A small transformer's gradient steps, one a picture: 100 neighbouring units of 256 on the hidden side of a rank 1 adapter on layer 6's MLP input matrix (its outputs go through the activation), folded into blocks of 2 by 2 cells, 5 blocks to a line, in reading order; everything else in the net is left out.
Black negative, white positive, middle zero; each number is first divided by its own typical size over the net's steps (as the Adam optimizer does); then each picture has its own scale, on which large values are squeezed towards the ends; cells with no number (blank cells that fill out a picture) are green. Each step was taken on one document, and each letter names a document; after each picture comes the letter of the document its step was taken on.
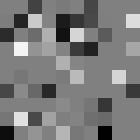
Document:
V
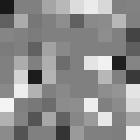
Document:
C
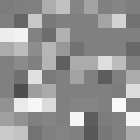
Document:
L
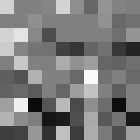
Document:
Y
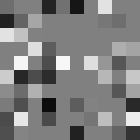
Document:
C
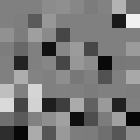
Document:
Y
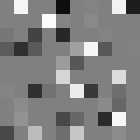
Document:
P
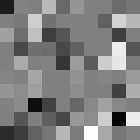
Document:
Y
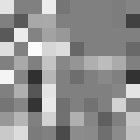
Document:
L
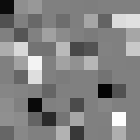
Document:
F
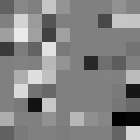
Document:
L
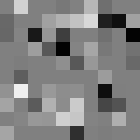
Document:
F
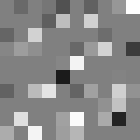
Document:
P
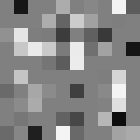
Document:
P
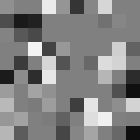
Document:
C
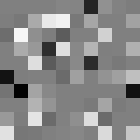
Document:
V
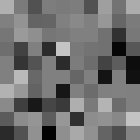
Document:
Y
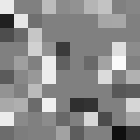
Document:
C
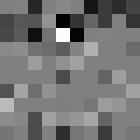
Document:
V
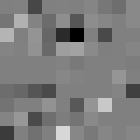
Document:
V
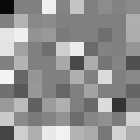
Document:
Y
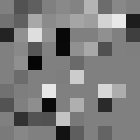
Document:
F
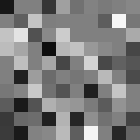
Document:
Y
